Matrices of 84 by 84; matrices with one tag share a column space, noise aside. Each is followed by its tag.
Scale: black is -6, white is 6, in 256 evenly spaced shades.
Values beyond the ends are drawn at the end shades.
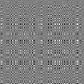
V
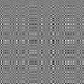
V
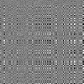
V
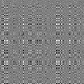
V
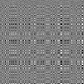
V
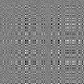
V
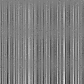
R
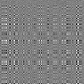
V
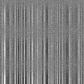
R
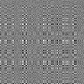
V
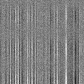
R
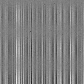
R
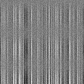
R
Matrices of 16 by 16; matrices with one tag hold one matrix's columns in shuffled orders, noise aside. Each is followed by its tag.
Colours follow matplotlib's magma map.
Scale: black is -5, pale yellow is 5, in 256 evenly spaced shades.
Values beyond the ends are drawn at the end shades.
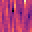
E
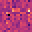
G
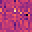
G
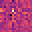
G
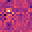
G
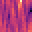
E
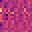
G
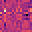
G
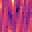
E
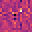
G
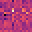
G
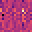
G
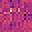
G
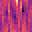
E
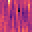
E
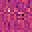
G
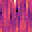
E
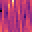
E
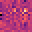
G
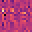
G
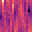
E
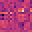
G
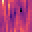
E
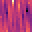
E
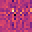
G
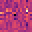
G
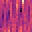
E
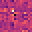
G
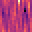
E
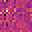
G
